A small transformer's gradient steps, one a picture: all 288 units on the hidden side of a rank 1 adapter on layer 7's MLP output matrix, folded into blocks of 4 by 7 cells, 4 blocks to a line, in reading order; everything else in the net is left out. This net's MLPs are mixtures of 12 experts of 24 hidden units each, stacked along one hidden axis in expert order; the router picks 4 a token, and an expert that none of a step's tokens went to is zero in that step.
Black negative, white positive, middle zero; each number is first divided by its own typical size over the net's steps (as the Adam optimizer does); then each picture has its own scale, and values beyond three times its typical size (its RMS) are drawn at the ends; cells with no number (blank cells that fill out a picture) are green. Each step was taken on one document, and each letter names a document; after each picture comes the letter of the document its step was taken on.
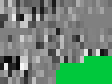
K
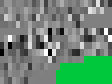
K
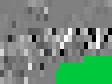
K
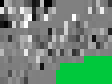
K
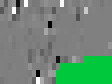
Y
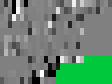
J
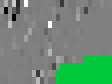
Y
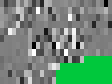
J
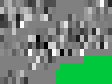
K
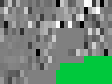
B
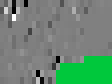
Y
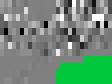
B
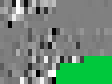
J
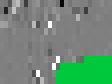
Y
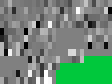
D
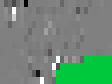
Y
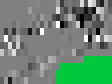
B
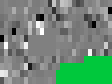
D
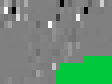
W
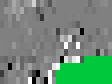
J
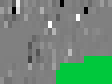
W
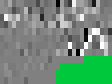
B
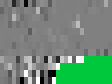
J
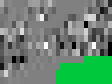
K
